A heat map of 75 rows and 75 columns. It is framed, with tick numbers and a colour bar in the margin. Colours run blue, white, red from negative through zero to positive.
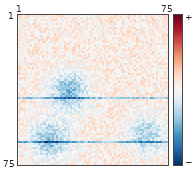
Odd lines: rows 42 and 64. Histogram: skewed, a long tail of low values. Dips: three.
